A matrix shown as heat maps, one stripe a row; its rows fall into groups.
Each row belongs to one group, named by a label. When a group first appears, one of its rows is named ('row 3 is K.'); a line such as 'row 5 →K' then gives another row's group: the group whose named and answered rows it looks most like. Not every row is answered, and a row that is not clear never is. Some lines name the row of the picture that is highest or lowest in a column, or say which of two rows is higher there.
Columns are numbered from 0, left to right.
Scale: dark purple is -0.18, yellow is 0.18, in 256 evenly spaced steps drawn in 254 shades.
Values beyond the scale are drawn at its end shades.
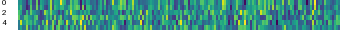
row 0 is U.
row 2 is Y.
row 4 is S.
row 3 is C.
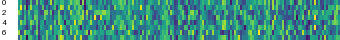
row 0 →U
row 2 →C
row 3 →C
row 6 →C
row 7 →S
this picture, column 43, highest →2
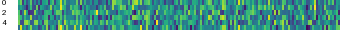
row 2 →C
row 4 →C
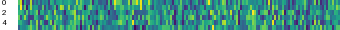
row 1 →S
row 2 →U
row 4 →U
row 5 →S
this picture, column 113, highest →0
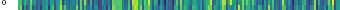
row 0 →Y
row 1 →Y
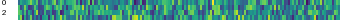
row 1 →C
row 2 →C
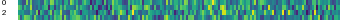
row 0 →Y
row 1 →Y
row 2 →U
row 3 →C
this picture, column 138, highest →3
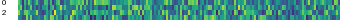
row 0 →C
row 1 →Y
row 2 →C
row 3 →Y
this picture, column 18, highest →2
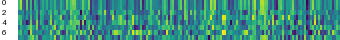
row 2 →U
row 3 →U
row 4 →U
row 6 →Y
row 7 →S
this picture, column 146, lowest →6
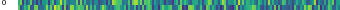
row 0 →Y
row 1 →C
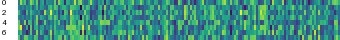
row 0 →S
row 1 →U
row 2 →Y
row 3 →U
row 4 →C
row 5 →U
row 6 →U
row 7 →C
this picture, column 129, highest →6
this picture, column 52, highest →0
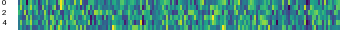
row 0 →S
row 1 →S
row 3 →Y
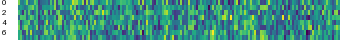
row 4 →C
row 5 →C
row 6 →Y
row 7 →U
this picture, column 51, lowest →5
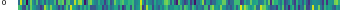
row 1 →Y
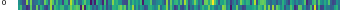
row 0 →Y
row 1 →U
